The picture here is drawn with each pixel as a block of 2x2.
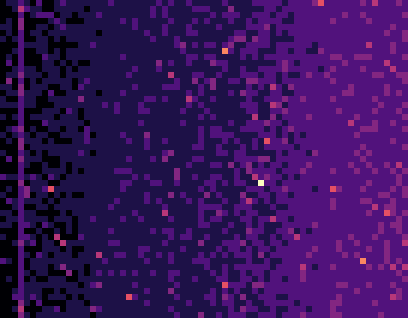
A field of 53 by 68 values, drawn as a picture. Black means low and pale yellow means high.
Average level on the scale: 20%. Slope: up to the right. Odd lines: column 4. Stripes: none.
